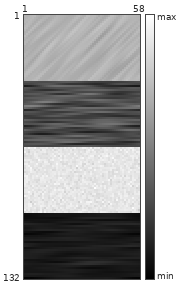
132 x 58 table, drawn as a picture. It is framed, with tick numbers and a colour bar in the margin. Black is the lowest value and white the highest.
It is made of 4 by 1 panels. Panel 1,1: high, slanting up to the right, faint in contrast. Panel 2,1: low, streaked across. Panel 3,1: very high, fine-grained, faint in contrast. Panel 4,1: very low, streaked across, faint in contrast.
